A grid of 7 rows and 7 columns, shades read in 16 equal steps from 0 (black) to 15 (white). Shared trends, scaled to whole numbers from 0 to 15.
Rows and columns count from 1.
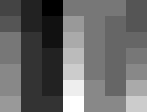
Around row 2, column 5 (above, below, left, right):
7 7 9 6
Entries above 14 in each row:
0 0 0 0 0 0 1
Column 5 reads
7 7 7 7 7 8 8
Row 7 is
9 3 3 15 8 8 12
